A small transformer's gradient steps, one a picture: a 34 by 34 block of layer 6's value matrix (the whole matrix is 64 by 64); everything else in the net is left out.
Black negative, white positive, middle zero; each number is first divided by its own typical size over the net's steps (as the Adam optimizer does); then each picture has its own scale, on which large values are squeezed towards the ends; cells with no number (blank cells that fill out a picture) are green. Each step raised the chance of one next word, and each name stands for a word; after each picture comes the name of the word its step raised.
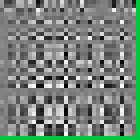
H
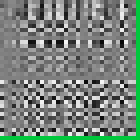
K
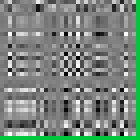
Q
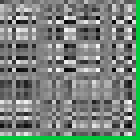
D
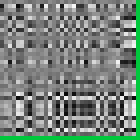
K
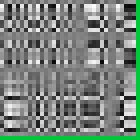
K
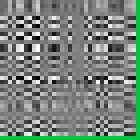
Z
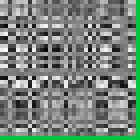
Z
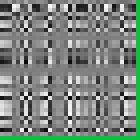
K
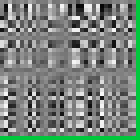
K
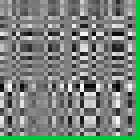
Z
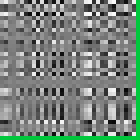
Q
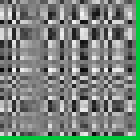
D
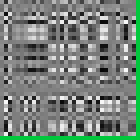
D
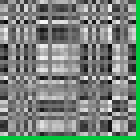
D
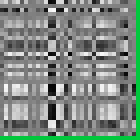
Q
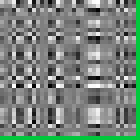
H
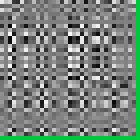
Z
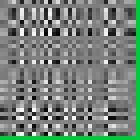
D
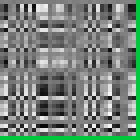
K
